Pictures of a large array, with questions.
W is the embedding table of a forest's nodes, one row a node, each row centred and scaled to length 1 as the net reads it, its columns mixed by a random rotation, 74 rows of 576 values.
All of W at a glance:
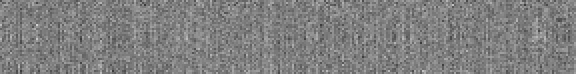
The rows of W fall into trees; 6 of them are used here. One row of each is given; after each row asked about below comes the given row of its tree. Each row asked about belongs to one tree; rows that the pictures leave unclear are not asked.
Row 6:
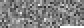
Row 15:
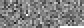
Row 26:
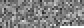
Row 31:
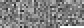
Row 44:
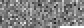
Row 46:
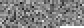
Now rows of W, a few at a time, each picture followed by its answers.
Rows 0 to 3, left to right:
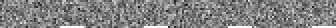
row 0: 44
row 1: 44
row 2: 46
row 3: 46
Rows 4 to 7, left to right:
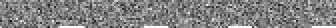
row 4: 44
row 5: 44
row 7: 46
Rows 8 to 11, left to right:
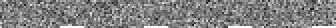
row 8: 6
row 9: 15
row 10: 6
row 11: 31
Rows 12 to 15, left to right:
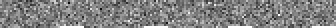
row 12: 15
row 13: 26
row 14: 6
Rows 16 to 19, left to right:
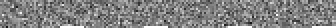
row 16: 6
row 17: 46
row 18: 26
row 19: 31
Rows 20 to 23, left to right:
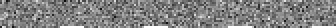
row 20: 46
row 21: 26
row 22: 15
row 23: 44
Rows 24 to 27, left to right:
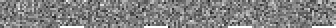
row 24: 31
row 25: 31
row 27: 31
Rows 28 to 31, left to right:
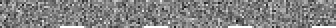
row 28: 46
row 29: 44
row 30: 6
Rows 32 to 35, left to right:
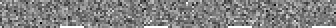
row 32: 44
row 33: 31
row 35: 46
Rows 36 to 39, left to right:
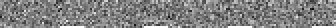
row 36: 31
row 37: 31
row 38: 31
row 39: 31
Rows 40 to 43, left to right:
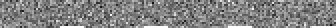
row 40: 31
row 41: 15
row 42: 15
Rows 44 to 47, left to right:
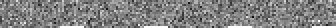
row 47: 31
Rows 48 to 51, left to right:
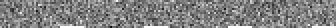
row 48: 6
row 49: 44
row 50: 6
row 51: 15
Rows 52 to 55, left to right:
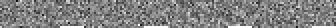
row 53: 26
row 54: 6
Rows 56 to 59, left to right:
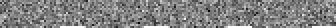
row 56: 46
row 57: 44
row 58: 44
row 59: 26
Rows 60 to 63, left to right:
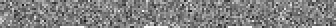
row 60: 46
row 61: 44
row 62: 31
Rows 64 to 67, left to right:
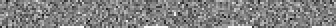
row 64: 46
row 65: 46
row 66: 15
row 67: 46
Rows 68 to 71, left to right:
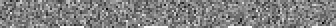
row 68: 31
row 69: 46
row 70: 15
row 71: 15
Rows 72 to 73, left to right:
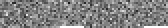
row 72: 15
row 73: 46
